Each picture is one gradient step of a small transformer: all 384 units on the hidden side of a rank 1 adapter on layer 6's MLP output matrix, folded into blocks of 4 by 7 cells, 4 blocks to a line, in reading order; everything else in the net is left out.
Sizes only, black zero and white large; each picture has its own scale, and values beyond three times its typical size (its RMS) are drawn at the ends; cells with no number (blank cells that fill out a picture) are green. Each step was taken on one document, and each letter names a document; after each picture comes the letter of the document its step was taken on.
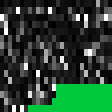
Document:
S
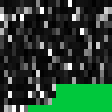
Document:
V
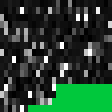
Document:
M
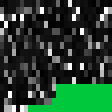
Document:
V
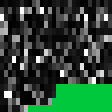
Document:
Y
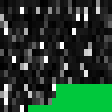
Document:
M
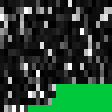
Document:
V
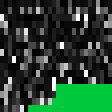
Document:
M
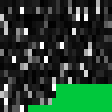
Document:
M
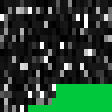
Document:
Y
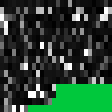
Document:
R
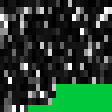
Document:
R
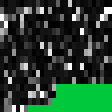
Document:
R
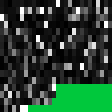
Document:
S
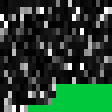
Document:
V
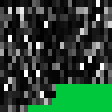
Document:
S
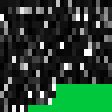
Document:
S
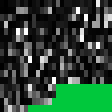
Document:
S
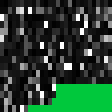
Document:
Y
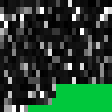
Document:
V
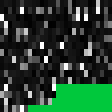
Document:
M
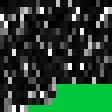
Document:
V
